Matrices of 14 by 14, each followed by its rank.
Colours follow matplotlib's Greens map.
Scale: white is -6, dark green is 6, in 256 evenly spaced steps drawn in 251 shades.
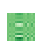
one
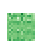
three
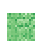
three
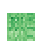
three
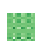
one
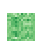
three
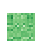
three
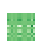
one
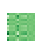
one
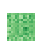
three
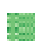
one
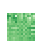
three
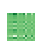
one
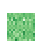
three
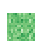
three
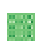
one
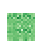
three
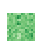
three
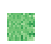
three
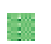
one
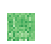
three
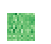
three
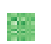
one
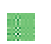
one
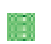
one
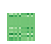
one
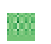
one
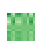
one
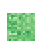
three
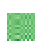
one
